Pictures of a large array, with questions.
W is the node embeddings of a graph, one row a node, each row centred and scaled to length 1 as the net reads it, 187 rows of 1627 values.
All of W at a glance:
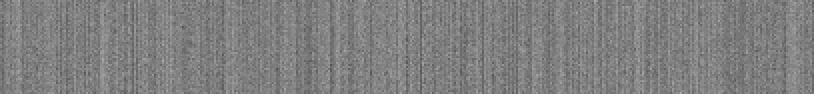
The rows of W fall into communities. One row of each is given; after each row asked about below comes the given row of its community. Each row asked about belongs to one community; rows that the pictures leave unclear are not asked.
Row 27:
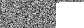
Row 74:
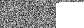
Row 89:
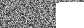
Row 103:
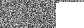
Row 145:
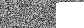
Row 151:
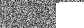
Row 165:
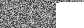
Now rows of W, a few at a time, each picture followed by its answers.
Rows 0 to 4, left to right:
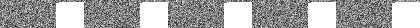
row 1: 89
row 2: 145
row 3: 151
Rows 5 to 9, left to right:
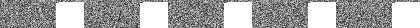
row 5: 145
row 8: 145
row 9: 151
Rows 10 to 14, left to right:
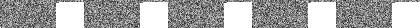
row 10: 103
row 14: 165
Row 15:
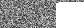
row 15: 74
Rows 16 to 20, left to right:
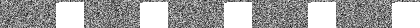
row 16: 151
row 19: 89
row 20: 145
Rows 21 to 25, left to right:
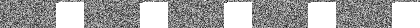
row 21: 89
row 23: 74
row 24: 151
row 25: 103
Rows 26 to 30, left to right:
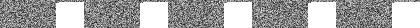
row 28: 89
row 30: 89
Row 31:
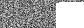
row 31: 145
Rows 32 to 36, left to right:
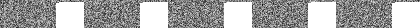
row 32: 74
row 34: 103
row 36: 151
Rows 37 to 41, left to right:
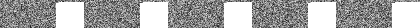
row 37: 27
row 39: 145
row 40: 89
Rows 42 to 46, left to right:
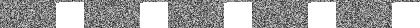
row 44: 89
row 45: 165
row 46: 74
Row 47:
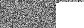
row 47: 165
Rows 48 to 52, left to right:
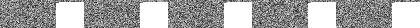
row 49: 145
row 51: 145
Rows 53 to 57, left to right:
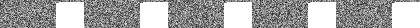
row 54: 151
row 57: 145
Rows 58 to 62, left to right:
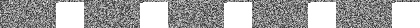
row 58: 103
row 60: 151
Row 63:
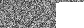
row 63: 74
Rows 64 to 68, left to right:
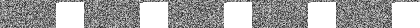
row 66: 89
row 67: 103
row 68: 165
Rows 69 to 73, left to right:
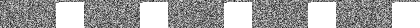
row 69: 74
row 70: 165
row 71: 151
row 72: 145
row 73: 89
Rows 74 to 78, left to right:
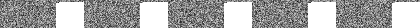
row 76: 165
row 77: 165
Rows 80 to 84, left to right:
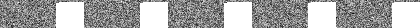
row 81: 151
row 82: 165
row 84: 89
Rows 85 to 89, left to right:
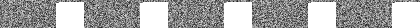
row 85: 151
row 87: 145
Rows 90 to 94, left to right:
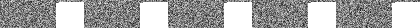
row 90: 151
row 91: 151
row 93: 74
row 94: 27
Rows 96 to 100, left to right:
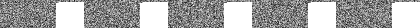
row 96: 103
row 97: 89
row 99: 145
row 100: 165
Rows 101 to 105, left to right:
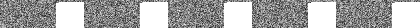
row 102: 103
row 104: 165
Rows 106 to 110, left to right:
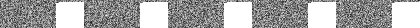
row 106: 165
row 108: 89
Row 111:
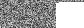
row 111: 89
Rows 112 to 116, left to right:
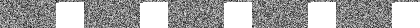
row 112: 27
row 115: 27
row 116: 165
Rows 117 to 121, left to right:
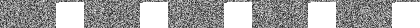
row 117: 74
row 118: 151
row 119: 151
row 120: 103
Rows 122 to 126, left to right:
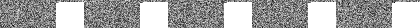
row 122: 103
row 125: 165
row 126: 27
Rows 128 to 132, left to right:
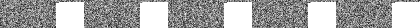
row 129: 89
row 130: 74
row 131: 165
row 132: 27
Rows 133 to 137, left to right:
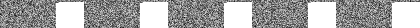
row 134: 103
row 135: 74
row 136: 89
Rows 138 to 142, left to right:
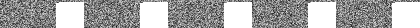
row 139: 89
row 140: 145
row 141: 151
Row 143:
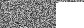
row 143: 103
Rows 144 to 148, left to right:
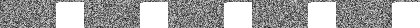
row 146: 151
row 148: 165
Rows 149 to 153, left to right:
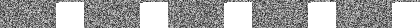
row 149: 165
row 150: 74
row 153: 103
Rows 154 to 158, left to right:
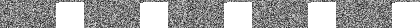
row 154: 103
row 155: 74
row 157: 74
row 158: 145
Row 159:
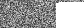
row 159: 89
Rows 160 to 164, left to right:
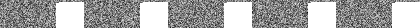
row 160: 89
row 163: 165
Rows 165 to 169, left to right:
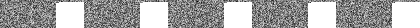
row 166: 103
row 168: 74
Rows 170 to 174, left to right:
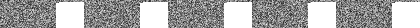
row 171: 151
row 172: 151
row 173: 74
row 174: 165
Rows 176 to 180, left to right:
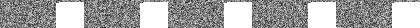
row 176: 165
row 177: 74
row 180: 165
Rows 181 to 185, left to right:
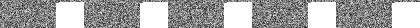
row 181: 103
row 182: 151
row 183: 89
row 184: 89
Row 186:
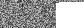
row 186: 145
